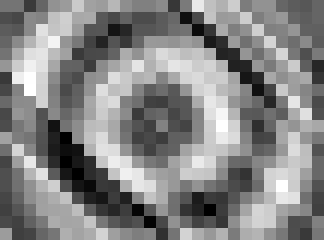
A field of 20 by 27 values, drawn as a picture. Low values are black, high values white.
No overall slope runs across the table. Concentric rings centre on the centre. The bottom left is the ninth with the lowest average.
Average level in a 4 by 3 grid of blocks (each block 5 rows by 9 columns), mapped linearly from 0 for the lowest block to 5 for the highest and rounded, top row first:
312
452
044
103
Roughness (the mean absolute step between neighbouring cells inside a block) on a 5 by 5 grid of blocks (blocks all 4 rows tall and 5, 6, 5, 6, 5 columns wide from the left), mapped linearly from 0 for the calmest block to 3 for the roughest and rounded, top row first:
11130 / 21122 / 11012 / 32111 / 01311
